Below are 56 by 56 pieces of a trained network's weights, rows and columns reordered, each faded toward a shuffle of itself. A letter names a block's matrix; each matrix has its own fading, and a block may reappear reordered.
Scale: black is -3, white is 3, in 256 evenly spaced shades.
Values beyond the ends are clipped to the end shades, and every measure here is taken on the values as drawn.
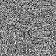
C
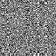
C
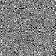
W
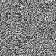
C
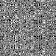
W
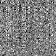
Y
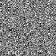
C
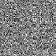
C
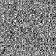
C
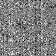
Y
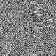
C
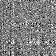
Y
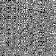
W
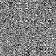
C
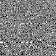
W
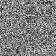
C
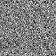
C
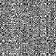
W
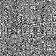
W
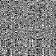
W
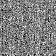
Y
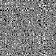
W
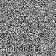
C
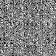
Y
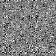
W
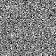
C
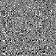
W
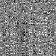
W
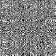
W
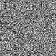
C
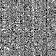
Y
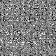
Y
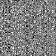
W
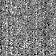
Y
